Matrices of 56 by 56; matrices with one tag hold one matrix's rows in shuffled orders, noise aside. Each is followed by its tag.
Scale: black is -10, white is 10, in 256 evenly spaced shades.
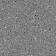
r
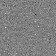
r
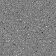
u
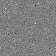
r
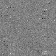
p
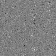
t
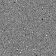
u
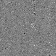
t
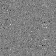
p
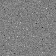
u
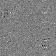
p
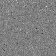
u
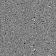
t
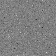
u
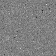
u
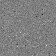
u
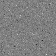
u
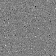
r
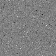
u
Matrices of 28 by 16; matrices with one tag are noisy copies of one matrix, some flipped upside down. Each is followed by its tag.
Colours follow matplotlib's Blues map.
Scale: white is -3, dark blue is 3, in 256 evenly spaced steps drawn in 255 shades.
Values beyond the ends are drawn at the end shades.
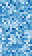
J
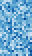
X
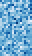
X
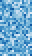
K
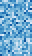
K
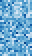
K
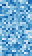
J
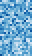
K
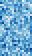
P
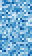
J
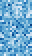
K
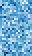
J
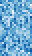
P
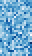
X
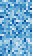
K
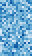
J
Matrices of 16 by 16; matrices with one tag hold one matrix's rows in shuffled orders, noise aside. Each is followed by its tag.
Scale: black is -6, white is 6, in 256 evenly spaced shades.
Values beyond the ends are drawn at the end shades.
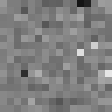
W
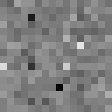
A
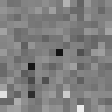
A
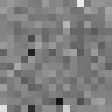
A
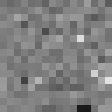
W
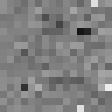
W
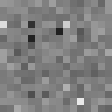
A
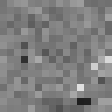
W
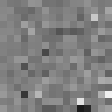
W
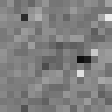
W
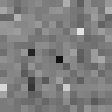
A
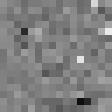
W
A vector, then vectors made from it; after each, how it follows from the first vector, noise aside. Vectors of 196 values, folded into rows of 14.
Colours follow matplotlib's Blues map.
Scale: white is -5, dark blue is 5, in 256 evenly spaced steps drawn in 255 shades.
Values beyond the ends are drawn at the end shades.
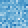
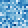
scaled up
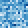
scaled up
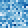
scaled up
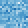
wrapped around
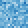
wrapped around
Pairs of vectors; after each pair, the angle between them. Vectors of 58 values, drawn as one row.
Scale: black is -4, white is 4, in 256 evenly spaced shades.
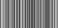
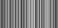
nearly opposite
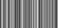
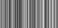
orthogonal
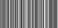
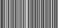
partly aligned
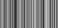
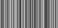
nearly opposite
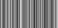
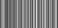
partly opposed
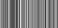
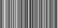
partly opposed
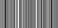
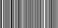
orthogonal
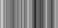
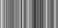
nearly parallel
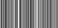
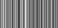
partly opposed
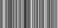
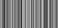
partly opposed
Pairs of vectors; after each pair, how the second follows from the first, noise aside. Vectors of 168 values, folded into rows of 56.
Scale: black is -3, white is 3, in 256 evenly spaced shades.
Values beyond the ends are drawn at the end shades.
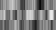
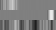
partly zeroed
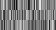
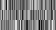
reversed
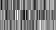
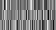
shuffled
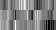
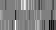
partly zeroed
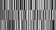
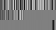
partly zeroed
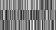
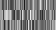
shuffled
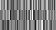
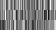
shuffled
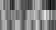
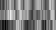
reversed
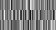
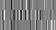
partly zeroed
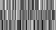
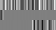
partly zeroed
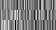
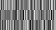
shuffled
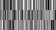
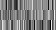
shuffled
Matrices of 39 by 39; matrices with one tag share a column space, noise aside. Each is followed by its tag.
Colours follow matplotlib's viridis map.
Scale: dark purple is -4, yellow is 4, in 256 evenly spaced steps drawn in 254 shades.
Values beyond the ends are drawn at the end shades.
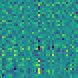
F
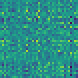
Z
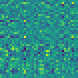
F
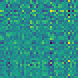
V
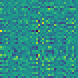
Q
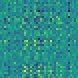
Z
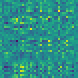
Z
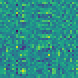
F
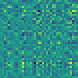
V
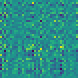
F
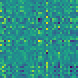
Z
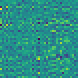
Q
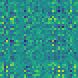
Z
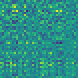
V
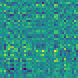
F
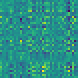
Z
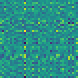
Q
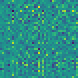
V
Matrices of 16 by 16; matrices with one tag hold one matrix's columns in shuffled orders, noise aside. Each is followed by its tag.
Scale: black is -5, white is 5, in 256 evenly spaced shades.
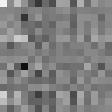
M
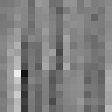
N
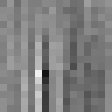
N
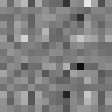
M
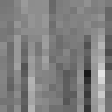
N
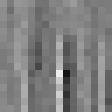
N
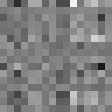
M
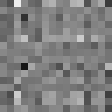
M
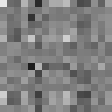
M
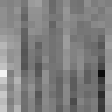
N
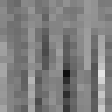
N
